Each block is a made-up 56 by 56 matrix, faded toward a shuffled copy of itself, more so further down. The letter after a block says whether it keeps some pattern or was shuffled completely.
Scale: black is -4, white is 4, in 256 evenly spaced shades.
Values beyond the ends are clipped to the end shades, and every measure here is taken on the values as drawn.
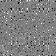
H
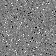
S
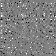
H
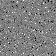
S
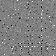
H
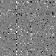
H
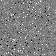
S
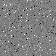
S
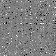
H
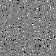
H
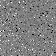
S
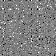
H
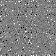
H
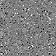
H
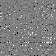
H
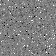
S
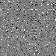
H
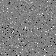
S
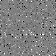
H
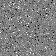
S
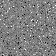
S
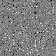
H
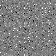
H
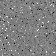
S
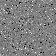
S
